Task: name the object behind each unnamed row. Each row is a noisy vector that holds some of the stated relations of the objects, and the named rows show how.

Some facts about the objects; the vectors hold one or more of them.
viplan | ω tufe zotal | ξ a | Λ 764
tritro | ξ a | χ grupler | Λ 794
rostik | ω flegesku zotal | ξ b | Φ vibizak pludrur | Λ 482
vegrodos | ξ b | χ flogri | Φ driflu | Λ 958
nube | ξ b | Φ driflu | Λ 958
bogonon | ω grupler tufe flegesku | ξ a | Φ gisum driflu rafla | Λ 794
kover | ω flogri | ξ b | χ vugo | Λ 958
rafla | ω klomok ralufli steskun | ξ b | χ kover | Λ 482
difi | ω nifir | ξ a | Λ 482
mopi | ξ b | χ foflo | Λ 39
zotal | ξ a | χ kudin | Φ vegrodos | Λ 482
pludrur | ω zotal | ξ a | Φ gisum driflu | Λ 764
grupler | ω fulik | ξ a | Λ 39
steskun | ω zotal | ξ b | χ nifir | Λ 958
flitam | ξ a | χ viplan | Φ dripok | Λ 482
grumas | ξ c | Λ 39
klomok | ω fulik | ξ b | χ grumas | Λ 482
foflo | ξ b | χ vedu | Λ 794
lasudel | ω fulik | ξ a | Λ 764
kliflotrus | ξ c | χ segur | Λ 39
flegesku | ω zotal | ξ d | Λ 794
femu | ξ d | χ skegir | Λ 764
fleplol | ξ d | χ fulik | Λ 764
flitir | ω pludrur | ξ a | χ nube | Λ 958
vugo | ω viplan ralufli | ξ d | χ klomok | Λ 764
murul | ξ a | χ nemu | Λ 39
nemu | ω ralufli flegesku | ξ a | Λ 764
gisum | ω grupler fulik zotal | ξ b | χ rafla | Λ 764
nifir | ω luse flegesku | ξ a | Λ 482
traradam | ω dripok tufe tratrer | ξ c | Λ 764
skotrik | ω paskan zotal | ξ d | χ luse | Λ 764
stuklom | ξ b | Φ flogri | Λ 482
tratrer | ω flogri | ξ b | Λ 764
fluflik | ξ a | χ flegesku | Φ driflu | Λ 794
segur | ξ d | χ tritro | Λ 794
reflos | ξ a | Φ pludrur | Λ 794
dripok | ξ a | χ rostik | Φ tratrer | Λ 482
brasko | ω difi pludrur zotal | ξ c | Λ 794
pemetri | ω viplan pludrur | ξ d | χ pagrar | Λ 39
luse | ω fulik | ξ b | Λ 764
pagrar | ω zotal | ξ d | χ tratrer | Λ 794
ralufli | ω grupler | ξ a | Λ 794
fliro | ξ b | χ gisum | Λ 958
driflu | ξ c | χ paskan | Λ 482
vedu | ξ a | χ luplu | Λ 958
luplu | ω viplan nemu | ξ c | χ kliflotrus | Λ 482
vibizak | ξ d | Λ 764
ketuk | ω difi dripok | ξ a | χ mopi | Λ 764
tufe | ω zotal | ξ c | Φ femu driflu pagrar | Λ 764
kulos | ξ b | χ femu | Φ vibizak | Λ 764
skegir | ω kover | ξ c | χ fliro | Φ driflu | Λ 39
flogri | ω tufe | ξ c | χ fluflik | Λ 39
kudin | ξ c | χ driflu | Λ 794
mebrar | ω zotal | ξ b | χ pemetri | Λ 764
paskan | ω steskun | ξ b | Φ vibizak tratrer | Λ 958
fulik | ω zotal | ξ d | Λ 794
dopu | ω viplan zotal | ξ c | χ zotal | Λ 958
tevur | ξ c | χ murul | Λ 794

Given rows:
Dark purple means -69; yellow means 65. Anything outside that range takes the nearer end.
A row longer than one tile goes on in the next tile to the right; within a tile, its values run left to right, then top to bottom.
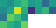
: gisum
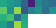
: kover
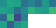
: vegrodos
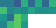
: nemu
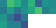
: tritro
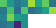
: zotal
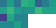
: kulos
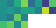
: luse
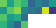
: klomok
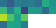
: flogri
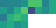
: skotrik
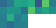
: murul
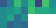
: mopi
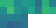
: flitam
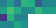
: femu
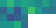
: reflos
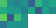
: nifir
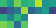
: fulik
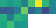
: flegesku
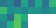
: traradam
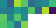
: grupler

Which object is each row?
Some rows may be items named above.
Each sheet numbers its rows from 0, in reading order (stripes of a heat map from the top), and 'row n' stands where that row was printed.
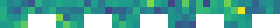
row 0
paskan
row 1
ralufli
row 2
brasko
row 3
kliflotrus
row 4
rafla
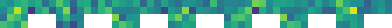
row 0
gisum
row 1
driflu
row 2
ralufli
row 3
skegir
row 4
mebrar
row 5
bogonon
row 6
rafla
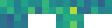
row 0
stuklom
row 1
vugo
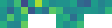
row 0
steskun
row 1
flitir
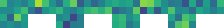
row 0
rostik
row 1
vedu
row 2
pagrar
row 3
tratrer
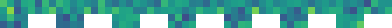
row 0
driflu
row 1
stuklom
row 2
ketuk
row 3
vegrodos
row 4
nube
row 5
nube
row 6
paskan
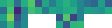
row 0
kudin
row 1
fliro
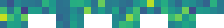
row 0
flogri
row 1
grumas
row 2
viplan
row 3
skegir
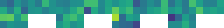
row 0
pemetri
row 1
skotrik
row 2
luplu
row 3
vibizak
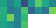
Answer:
dopu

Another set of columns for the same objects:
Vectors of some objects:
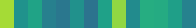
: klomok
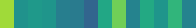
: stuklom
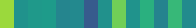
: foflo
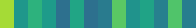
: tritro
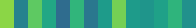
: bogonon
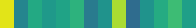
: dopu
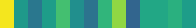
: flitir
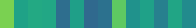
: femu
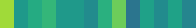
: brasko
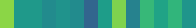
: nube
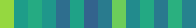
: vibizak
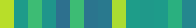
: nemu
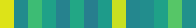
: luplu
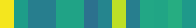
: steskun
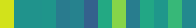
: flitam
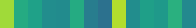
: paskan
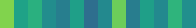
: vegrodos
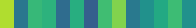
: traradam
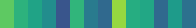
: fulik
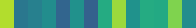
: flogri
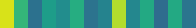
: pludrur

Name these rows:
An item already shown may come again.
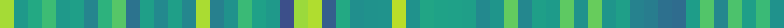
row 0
brasko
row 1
ketuk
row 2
pemetri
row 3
grumas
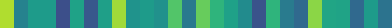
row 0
tratrer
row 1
fulik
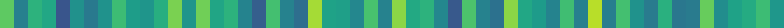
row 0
skegir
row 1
grupler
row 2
grupler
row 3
vugo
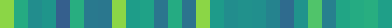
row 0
flegesku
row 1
fliro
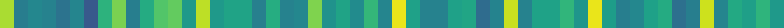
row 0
kover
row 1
pagrar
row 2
steskun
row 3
steskun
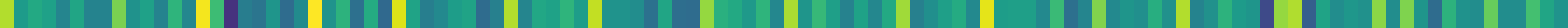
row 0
pagrar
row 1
zotal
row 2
steskun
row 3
ralufli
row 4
rostik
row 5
mebrar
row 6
ketuk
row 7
rafla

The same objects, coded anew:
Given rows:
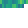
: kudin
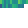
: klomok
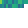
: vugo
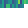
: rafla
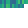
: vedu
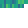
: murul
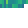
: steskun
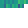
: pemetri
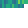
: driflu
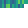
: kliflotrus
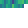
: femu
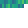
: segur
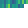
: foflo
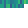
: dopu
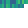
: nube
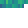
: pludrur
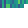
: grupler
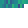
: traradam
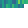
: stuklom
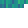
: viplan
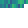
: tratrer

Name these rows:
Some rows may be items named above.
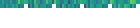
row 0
rostik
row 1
fulik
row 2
gisum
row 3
ralufli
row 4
grumas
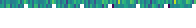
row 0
dopu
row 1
dopu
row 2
kover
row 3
flogri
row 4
zotal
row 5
kover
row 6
zotal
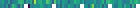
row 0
tratrer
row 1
zotal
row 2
viplan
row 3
brasko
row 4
ketuk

